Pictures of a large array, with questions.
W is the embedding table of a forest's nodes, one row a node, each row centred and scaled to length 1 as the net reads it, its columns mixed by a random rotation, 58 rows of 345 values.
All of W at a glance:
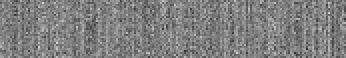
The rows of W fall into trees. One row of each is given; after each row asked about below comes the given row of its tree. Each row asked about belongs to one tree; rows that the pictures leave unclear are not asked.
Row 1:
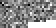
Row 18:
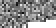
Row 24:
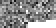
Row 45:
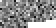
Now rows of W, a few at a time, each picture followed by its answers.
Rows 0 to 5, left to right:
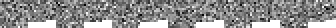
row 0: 18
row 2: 24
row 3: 24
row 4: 18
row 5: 45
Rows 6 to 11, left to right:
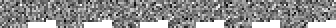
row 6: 18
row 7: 18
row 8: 45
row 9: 1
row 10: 1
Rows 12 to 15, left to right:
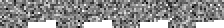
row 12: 45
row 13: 24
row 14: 18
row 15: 1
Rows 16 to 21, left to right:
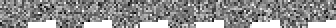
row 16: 45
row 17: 24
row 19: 18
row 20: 24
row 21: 18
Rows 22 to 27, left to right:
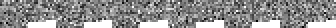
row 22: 24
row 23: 1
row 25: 18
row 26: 24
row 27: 24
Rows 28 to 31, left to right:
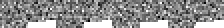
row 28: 24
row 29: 24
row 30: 18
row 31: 24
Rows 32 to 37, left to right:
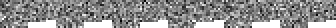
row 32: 1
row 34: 18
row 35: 24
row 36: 1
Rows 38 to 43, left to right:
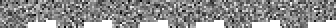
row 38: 24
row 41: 18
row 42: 18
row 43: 18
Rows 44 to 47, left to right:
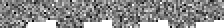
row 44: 24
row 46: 18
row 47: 18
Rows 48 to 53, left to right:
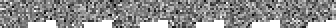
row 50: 1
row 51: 24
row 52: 24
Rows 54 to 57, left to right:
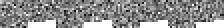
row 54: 45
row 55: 24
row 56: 18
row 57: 18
